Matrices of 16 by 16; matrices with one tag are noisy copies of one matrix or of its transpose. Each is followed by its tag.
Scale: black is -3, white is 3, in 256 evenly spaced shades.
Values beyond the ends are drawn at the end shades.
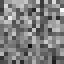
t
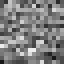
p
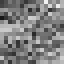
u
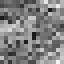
u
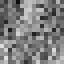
u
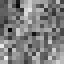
u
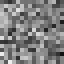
t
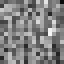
p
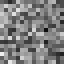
t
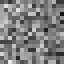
t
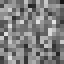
p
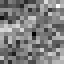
u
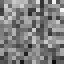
t
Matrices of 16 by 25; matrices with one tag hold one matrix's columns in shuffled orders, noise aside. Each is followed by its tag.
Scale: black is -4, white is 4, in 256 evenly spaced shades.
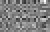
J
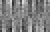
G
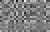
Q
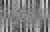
G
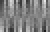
G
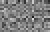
J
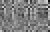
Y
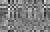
Y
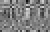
Y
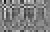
Y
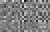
Q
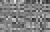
J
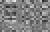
Q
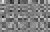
J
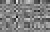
J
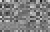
Q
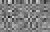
J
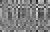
Y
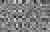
J
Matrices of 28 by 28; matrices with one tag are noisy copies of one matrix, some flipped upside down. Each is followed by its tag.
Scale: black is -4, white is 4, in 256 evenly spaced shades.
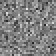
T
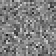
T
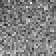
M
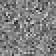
T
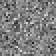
T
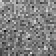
M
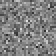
T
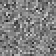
T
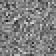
T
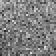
M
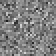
T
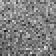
M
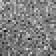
M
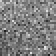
M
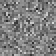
T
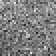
M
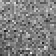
M
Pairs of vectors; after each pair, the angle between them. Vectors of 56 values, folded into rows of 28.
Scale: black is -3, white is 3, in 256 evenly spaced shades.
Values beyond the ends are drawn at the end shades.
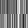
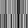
nearly opposite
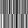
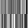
orthogonal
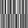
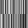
partly aligned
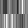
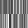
partly aligned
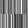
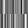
partly opposed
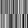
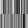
orthogonal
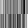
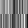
orthogonal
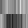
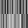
partly opposed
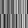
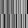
nearly parallel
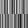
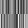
partly opposed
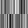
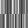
partly aligned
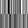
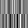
partly aligned
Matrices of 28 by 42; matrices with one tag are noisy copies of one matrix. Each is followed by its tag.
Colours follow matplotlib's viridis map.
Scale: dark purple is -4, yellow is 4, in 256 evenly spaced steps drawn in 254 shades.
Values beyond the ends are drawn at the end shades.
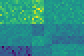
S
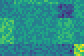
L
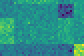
L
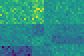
S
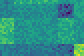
L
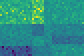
S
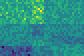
S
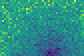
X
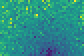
X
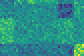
L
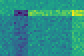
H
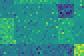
L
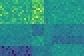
S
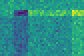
H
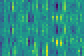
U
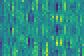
U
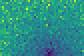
X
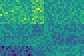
S
